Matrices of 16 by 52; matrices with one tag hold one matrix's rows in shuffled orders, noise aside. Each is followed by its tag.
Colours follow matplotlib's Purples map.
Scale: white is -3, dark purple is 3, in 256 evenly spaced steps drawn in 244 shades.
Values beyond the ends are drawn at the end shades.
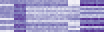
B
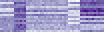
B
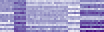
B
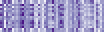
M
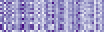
M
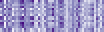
M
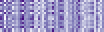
M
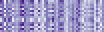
M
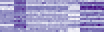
B
